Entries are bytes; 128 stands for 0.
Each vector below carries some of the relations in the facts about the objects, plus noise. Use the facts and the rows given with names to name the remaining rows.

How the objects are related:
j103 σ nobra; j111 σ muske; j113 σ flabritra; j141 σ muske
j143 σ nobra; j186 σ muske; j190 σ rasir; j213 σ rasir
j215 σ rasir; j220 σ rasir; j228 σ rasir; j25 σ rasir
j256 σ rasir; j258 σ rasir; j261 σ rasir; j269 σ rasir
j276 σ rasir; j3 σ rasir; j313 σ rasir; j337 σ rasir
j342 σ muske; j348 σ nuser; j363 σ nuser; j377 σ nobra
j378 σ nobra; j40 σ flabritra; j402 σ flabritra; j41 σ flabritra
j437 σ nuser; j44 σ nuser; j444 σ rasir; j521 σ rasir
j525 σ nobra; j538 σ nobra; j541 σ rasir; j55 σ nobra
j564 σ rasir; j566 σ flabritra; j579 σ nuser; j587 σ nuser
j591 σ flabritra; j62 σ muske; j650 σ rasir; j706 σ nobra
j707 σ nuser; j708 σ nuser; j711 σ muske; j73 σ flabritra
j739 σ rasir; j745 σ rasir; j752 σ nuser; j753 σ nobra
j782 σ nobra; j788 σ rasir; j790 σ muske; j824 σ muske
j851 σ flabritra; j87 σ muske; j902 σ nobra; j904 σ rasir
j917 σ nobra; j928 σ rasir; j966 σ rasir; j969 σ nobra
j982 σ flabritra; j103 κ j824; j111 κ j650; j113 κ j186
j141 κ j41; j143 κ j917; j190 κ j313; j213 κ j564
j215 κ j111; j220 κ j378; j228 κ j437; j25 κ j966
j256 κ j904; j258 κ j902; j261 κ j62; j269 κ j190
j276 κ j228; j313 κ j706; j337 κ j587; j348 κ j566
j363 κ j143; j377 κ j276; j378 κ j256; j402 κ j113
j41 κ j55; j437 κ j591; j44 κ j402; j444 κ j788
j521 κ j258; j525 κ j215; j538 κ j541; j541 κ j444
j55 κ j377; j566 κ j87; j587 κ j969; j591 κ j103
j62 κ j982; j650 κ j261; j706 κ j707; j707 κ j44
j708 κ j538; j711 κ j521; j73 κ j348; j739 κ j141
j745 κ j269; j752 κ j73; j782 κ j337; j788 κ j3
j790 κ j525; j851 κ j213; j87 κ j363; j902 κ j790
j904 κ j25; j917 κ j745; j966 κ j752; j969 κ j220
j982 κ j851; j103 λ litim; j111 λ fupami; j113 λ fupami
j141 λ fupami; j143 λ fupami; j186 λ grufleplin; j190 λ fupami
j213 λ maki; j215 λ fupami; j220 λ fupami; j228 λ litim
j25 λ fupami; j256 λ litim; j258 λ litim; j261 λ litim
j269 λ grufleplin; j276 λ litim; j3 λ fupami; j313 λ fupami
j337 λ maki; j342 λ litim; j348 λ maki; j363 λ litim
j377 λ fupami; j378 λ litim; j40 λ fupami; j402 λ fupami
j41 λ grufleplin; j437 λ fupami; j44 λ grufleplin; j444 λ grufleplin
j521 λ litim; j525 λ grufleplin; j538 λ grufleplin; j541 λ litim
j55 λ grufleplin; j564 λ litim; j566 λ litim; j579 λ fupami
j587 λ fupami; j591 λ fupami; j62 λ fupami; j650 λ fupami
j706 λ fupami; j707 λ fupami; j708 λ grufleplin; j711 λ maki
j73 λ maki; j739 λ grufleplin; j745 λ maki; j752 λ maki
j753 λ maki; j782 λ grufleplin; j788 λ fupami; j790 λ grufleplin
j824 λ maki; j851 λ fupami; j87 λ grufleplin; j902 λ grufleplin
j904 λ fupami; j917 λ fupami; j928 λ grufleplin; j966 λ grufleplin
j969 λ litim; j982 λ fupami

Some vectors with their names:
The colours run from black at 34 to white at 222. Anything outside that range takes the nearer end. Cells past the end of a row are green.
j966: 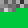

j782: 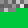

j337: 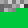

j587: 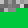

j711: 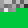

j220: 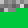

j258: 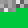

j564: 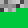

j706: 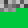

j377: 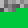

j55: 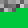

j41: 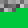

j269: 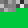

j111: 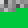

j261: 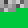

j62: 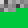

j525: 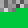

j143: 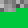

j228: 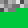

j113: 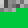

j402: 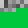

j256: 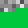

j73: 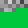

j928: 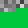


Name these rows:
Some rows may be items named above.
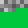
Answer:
j25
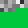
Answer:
j103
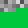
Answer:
j342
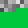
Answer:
j276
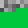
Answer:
j377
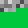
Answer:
j213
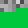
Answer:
j566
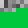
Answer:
j113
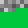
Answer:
j904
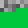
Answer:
j377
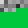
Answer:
j851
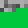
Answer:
j141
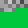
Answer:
j348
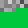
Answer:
j753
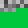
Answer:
j707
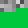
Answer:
j363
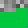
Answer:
j917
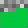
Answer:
j220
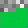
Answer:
j969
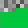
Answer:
j525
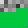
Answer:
j982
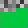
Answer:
j44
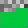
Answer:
j337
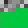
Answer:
j3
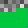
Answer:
j708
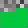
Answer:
j928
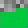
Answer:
j143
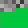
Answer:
j87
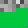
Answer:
j566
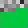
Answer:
j824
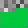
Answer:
j790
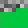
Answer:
j739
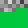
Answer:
j752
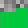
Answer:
j143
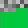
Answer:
j190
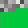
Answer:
j228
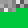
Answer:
j521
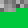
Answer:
j143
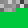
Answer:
j745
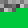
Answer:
j739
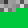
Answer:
j541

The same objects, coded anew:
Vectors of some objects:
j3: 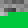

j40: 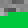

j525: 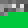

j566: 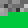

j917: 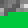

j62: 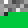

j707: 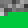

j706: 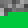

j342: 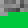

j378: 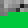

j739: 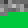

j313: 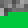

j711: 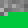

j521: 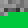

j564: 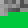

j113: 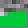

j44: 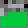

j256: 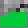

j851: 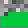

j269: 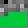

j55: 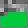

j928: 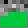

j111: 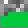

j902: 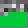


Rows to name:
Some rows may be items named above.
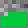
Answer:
j753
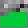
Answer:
j969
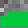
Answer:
j745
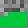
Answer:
j103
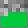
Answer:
j752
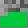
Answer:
j564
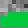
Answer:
j213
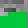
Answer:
j788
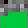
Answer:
j269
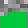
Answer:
j904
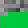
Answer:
j342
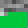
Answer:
j113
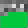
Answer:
j525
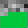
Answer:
j966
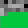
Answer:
j44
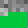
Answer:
j348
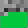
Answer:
j258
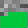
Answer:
j337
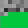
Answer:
j258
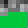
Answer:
j87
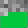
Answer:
j73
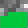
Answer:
j143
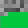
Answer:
j103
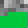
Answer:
j220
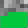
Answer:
j220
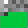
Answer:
j261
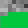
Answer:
j213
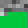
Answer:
j402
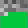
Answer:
j824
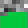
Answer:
j377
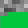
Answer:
j141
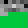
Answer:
j186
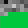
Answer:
j444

